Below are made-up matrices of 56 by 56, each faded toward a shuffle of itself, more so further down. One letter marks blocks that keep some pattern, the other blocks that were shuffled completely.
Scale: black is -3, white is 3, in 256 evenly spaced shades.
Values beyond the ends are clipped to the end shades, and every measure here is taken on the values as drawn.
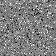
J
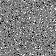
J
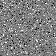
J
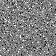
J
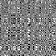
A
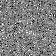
J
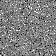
J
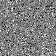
J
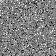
J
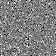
J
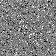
J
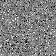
J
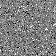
J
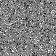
J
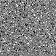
J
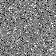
J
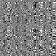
A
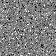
J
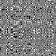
A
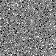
J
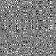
A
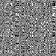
A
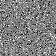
J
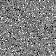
J
